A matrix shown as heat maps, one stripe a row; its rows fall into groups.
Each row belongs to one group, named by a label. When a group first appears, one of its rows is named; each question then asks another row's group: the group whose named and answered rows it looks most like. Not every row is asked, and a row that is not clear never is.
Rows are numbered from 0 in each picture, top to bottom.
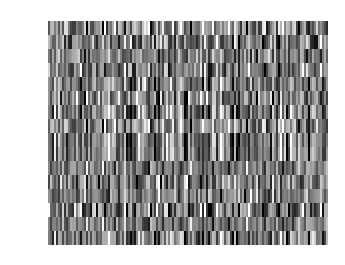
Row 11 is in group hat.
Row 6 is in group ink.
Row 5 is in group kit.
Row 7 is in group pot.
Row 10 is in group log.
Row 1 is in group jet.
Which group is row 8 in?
ink
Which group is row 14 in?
log
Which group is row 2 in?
kit
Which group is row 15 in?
ink
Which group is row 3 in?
jet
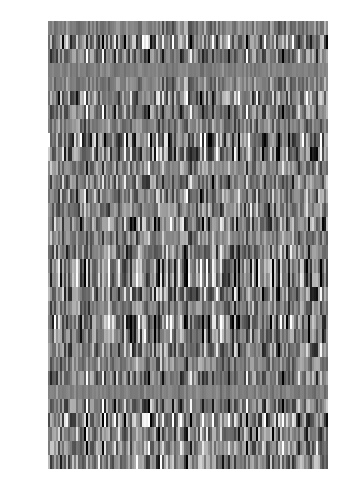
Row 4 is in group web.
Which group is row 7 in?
kit
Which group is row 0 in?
web
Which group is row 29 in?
kit
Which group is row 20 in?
kit
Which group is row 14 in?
ink
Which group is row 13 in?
hat
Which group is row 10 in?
pot
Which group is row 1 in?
pot
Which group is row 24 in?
kit
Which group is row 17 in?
kit
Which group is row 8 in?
jet
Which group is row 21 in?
ink
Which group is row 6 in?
log
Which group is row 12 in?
hat
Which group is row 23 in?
jet
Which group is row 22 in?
ink
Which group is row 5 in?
hat
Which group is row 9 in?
jet
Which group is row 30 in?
pot
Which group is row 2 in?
log
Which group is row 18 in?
kit
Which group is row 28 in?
pot
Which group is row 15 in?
pot
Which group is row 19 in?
jet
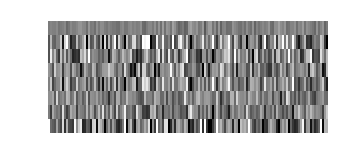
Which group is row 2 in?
hat
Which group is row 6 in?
log
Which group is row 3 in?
ink
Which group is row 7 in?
jet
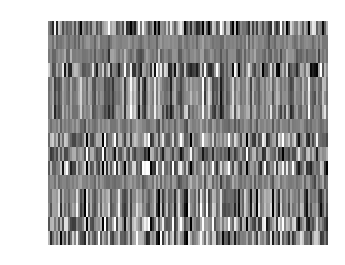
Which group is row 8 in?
pot
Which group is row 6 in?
web
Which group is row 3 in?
jet
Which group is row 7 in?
kit
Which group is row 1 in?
hat
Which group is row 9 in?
log
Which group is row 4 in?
web
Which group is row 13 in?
kit
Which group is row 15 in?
kit
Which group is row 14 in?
pot
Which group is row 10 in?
pot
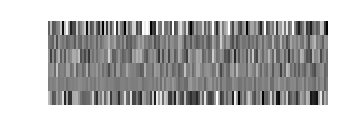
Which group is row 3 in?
web
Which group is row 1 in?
ink
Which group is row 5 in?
jet
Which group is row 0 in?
pot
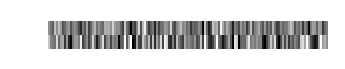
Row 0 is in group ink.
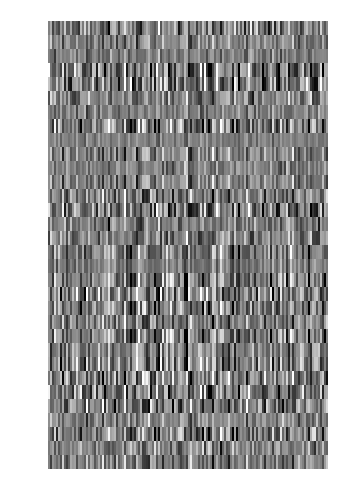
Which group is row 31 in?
log
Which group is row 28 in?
pot
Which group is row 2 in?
hat
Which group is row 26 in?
jet
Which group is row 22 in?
ink
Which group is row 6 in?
hat
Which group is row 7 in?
ink
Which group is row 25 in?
pot
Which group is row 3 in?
jet
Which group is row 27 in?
log
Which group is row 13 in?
jet
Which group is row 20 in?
ink
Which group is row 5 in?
hat
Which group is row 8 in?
kit
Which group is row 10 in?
web
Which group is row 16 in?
ink
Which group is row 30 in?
web
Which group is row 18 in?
ink
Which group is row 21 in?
log
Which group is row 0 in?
hat
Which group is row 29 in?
ink
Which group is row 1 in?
pot
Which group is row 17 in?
ink
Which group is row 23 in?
kit
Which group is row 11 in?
pot
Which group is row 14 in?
hat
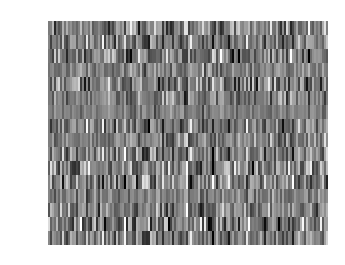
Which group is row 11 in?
pot
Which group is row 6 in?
ink
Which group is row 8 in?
web
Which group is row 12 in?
hat
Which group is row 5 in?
ink
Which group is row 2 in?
ink
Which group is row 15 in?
log
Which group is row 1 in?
log
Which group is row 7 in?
log
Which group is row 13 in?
hat
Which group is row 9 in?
log
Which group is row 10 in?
hat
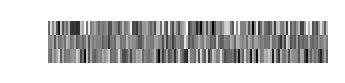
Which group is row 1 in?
web
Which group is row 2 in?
kit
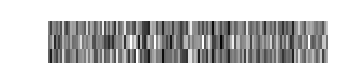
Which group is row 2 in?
log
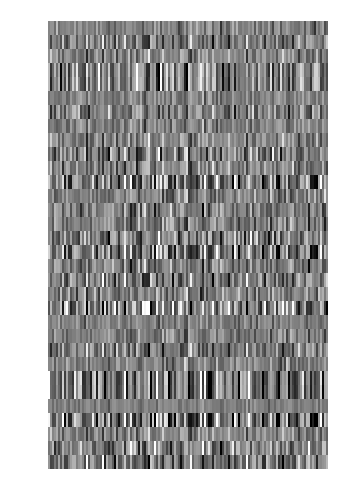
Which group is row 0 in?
web
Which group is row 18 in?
log
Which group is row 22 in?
ink
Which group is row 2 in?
pot
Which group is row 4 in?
kit
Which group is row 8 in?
pot
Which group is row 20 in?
pot
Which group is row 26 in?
jet
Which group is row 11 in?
jet
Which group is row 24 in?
web
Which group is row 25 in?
jet
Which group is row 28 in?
jet
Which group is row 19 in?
hat
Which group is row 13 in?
ink
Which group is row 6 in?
kit
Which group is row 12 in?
web
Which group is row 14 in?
ink
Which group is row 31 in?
log
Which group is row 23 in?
log
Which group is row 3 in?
kit
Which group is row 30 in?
web
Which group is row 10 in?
pot
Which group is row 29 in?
pot
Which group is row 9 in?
hat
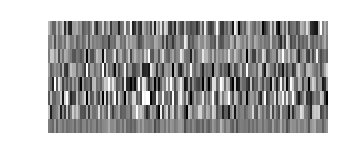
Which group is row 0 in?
jet
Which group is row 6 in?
kit
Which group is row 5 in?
pot
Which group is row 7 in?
ink
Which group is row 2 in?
pot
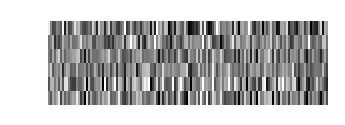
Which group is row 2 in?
kit
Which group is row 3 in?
pot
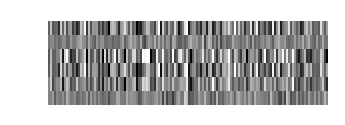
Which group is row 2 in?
pot
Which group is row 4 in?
pot
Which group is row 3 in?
hat
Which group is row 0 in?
hat
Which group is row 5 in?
web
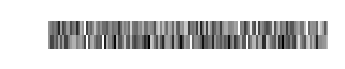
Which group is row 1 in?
log
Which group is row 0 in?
hat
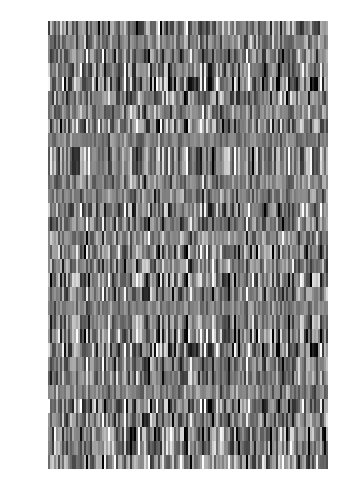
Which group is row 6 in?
web
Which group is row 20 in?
hat
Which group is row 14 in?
log
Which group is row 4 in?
jet
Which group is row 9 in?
hat
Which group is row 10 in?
hat
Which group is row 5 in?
ink
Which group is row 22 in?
kit
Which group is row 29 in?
ink
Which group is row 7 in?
kit
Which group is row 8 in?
hat
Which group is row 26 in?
web
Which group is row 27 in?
jet
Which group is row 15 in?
pot
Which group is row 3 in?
jet
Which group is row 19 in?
log
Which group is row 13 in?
jet
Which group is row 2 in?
log
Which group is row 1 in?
hat
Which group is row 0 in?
hat
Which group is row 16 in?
kit
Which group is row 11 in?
web
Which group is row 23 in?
jet
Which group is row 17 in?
pot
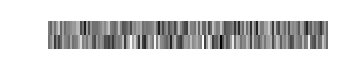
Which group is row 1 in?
web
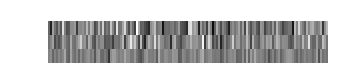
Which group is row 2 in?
hat
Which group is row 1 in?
web
